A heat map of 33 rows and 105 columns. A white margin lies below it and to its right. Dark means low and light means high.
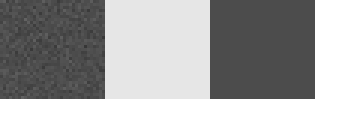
The table splits into one row of 3 panels. Panel 1,1: low, fine-grained, faint in contrast. Panel 1,2: very high, flat. Panel 1,3: low, flat.
